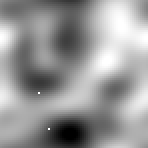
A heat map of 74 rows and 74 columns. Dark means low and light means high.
Lone odd cells: 2, each higher than its neighbours. Ninth with the lowest average: bottom middle. Histogram: bell-shaped. Ninth with the highest average: top right.
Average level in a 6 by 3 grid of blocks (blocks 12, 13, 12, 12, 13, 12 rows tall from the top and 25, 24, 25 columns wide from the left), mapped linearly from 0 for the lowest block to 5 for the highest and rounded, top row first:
224 / 325 / 234 / 233 / 333 / 203
